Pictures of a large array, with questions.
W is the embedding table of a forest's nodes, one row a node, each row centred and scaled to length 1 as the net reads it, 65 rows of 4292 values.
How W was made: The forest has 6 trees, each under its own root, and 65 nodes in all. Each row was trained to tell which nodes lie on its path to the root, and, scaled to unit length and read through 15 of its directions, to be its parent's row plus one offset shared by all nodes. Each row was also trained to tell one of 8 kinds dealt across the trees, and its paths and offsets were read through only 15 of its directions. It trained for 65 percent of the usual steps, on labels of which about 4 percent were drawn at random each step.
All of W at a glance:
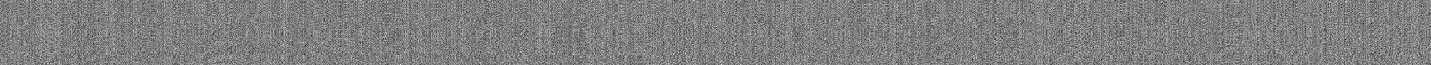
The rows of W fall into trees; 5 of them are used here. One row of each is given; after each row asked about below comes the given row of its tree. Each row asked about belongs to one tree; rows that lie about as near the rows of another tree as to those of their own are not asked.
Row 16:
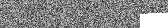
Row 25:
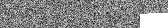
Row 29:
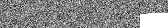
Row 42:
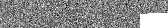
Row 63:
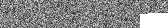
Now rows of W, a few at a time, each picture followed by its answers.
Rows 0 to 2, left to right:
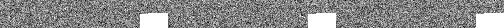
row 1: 16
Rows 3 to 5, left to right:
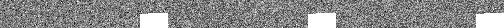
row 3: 29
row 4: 42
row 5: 16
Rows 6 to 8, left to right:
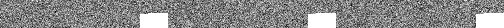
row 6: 16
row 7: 42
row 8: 29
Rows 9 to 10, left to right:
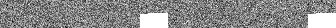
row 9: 16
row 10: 25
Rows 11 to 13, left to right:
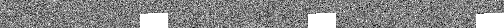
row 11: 16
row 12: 29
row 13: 16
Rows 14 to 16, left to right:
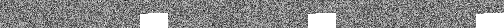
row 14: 42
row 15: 63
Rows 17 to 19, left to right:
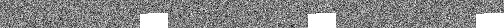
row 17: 42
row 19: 29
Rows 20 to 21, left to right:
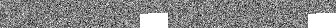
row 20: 29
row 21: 29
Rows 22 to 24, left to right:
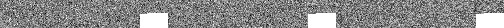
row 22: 42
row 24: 29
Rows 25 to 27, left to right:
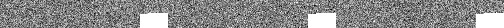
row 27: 25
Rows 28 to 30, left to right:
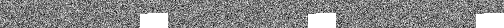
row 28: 16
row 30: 16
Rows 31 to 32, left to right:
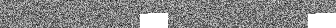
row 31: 16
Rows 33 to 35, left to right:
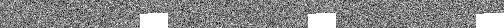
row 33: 29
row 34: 29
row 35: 16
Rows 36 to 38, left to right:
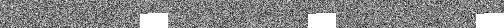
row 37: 63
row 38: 29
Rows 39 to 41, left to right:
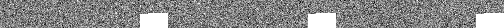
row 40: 16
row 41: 25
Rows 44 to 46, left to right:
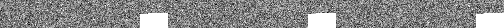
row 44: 29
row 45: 25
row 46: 16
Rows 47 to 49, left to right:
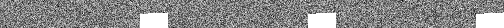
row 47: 29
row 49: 29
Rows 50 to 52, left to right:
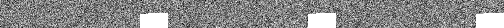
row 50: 16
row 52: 29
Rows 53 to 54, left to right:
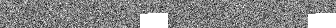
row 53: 16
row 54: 16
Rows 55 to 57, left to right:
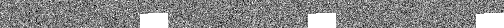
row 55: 25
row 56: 42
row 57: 42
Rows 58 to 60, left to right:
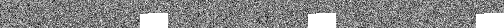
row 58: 25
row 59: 29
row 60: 42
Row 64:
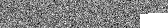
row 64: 42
